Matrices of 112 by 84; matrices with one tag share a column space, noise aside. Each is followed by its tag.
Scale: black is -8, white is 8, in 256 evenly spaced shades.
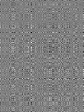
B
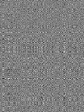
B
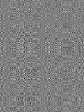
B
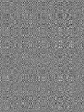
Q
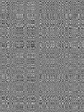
Q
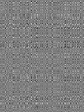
Q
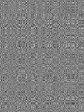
Q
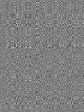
Q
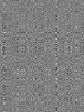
B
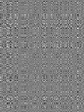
Q
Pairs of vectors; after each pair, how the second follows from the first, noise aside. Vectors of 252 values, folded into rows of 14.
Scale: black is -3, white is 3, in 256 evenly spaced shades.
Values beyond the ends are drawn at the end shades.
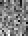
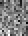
copied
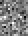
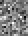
copied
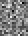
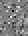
partly zeroed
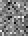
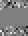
partly zeroed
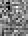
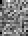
wrapped around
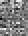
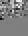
partly zeroed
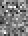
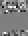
partly zeroed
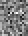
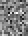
copied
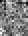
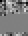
partly zeroed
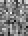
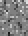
partly zeroed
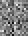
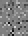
partly zeroed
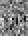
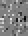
partly zeroed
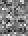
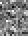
wrapped around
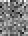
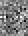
wrapped around
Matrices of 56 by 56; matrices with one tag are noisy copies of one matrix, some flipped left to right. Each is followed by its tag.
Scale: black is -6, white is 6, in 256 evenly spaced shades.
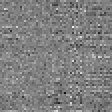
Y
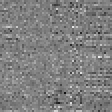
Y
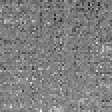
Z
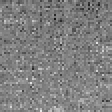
Z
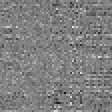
Y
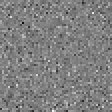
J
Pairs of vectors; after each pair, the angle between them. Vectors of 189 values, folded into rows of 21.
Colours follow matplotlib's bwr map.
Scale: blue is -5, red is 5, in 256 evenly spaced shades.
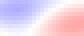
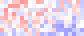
partly opposed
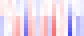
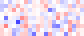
partly opposed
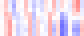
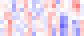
nearly parallel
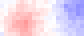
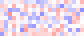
orthogonal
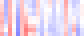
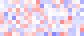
orthogonal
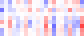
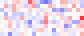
partly aligned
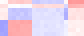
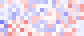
partly aligned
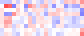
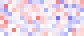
partly aligned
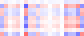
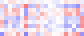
nearly opposite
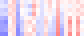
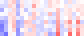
nearly parallel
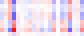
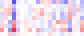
nearly parallel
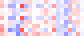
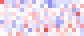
orthogonal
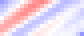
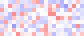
orthogonal
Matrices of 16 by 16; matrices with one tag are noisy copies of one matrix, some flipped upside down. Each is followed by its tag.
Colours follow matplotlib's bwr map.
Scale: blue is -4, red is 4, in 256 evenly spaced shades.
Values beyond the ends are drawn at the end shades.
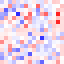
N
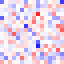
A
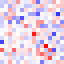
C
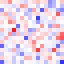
A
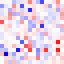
N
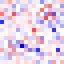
C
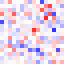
C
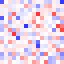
A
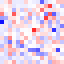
C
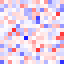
A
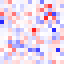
C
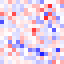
C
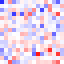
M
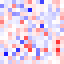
N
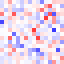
C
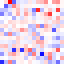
M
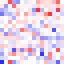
M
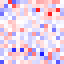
M
